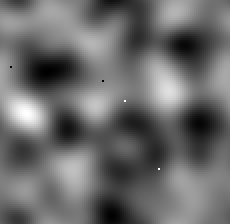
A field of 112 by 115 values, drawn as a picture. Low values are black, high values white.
No single row or column stands out from its neighbours. Neither half mirrors the other. The texture varies smoothly and slowly. Four lone cells stand out: two far higher and two far lower than their neighbours. No seam splits the table. No overall slope runs across the table. Overall the values sit about 40% of the way up the scale.
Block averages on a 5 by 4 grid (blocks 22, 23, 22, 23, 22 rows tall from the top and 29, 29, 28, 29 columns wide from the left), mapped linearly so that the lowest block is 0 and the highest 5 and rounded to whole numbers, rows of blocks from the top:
4312
1232
5321
2202
3214
